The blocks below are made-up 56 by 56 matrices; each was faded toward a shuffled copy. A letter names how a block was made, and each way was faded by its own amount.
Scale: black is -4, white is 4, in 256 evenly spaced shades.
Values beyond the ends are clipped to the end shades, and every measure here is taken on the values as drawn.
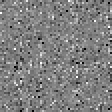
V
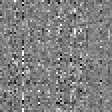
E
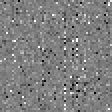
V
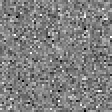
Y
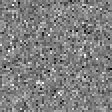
Y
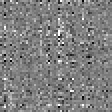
E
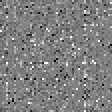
V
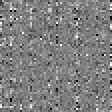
E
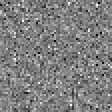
Y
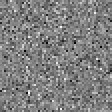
Y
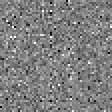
Y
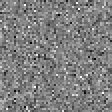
Y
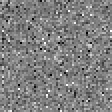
Y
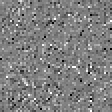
V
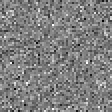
Y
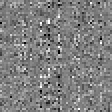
E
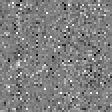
V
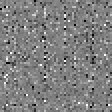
V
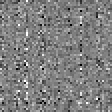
E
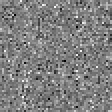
Y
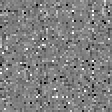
V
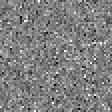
Y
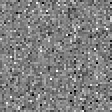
Y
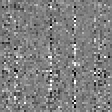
E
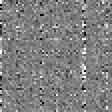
E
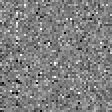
Y
